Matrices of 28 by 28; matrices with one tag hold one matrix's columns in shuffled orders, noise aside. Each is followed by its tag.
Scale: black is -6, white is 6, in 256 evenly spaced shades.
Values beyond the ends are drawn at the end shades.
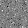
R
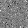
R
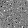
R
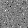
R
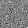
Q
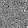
R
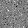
R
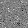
Q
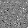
Q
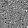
R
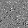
Q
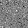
R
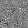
Q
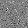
Q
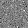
R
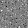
R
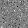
R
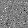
Q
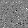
Q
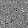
Q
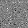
Q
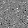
Q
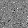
Q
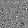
Q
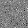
Q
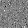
R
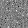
R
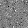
R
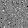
R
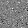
Q
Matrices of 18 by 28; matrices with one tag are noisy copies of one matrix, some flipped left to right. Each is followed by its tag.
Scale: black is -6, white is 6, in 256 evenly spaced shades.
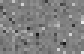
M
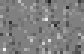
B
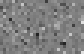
M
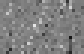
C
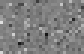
M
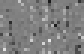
B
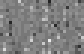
B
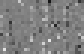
B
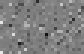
M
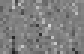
C
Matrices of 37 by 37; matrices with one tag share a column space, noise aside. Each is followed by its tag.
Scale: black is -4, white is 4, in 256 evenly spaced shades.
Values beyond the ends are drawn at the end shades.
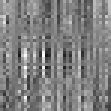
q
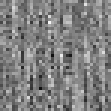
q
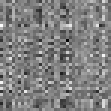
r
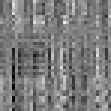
q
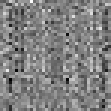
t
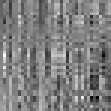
q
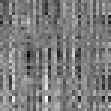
q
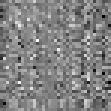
r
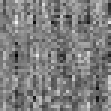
q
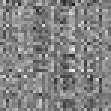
t
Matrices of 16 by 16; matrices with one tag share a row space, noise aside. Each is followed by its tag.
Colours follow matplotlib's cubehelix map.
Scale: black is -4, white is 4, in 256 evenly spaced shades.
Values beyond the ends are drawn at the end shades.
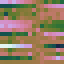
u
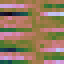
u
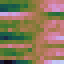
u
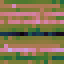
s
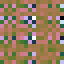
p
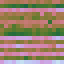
s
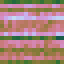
s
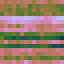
s
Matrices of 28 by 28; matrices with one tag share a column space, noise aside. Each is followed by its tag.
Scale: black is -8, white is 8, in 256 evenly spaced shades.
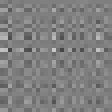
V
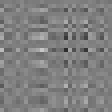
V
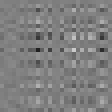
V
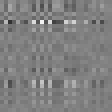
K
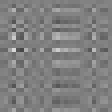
V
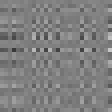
V
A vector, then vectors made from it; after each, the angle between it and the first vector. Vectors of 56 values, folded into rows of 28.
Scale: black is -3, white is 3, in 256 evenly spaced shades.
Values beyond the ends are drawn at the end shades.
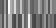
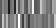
partly opposed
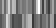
partly aligned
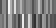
nearly parallel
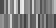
partly aligned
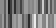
nearly opposite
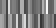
partly aligned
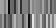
nearly opposite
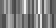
orthogonal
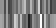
partly opposed
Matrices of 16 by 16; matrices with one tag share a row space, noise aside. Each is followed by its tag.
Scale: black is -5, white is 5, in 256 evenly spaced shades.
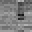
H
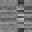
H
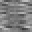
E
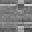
H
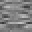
E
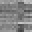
H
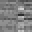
H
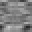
E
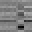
H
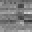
H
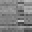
H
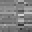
H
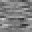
E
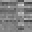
H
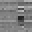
H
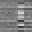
H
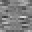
E
